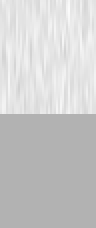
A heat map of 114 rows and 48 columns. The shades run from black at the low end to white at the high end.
It is made of 2 by 1 panels. Panel 1,1: very high, streaked downward, faint in contrast. Panel 2,1: high, flat.
